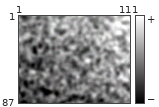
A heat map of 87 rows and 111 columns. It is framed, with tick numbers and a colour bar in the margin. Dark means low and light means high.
The field is mottled with small blotches. The top right is the ninth with the highest average. No row or column stands out. The values follow a bell shape. The field climbs toward the top right. No regular stripes run through it. The ninth with the lowest average is the bottom left.
